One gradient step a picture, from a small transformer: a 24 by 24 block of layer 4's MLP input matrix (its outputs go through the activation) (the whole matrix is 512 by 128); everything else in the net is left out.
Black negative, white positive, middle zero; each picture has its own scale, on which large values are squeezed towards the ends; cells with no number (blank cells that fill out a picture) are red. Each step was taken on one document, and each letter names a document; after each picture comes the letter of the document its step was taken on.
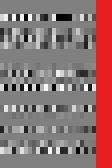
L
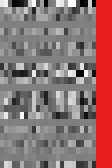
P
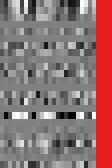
P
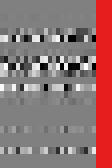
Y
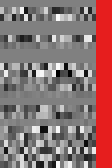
L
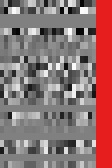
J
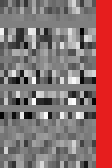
P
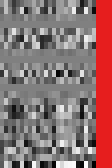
L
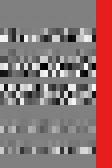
Y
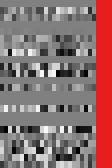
L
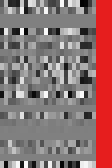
J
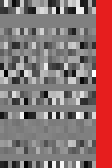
P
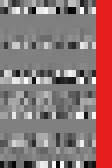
P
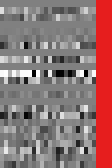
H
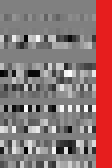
L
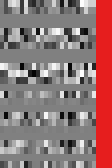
J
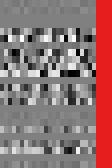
Y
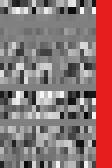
P
